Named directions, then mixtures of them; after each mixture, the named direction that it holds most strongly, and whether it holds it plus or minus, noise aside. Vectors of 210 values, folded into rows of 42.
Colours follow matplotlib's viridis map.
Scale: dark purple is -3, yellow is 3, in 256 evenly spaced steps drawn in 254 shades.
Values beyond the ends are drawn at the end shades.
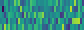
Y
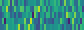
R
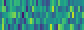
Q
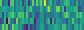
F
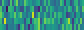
R, minus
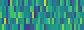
R, minus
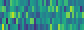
Q, plus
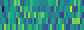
Y, plus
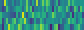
Q, minus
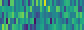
F, plus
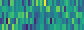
F, plus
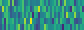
R, plus
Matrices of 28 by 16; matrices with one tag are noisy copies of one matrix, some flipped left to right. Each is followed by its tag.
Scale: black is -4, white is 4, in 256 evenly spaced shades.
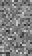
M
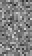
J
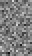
M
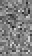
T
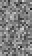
J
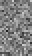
M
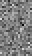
J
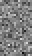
M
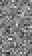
M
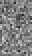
T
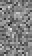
J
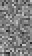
M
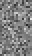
J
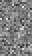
J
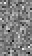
J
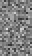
J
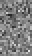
T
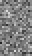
M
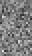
T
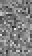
T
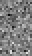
T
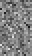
J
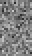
T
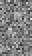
J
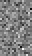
J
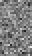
M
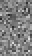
T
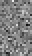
M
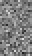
M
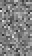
J
